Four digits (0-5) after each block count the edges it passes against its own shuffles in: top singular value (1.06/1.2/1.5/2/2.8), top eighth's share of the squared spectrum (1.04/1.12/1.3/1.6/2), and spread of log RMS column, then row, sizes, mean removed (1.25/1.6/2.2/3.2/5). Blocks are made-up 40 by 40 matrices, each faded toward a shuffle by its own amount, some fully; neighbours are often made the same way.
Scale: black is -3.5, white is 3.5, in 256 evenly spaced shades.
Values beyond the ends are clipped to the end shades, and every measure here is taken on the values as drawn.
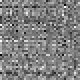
4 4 2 2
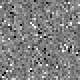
1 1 1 0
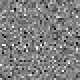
3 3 1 1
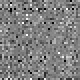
4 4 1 2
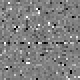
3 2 0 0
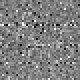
3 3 1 1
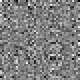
3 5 2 2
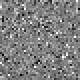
0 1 0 0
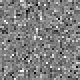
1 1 0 0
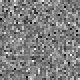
0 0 0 0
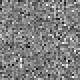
0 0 0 0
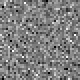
0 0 0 0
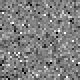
0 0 0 0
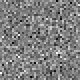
1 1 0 0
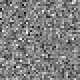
0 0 1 0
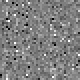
1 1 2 0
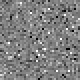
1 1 1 0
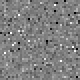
0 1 0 0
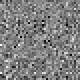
3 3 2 1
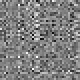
4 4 3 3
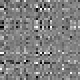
4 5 3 3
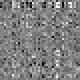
4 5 3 2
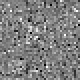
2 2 1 0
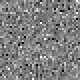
2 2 0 0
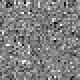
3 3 1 1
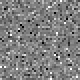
0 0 0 0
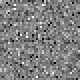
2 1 0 0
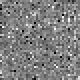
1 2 1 0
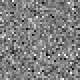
0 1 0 0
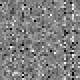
2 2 2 0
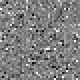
0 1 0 0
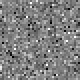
0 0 0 0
